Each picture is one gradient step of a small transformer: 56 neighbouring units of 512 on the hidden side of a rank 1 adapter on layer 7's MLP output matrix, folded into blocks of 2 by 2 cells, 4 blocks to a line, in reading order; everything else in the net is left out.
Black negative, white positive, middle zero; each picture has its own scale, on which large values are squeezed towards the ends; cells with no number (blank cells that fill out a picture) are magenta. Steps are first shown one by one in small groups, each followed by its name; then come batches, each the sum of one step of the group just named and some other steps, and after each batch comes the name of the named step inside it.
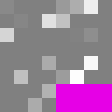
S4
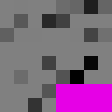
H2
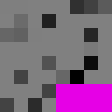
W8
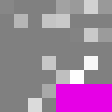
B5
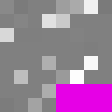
S4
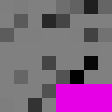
H2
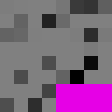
W8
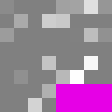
B5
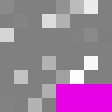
S4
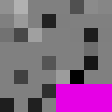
W8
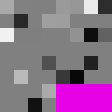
H2
